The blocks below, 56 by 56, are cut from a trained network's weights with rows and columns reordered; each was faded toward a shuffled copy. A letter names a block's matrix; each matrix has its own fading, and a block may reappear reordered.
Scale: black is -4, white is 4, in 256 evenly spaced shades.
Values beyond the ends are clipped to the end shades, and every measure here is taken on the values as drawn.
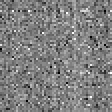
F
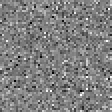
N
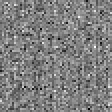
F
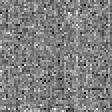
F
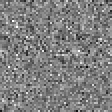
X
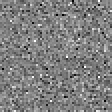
N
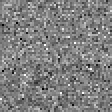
N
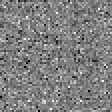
N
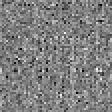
F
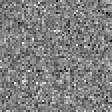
X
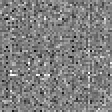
F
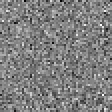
X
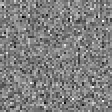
X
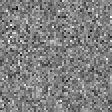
X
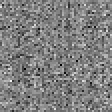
F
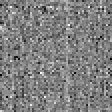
F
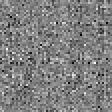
F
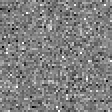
N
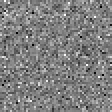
N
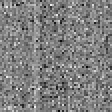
F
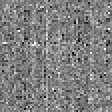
F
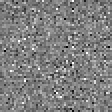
N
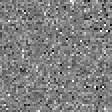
N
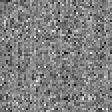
F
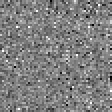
N
